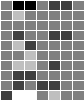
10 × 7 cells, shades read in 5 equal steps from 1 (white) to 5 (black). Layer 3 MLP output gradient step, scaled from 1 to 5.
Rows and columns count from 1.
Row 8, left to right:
3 4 4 3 3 3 3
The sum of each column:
31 30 30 31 33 32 30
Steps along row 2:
down up same same same same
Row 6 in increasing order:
2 3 3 3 3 3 3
